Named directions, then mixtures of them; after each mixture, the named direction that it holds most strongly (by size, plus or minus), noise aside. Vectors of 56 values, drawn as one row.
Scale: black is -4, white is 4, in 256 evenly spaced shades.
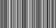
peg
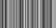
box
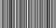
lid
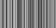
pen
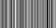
lid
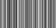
pen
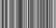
pen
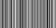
lid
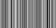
peg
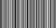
lid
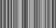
pen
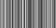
pen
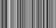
peg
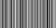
lid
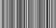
lid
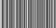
lid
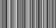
peg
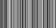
peg
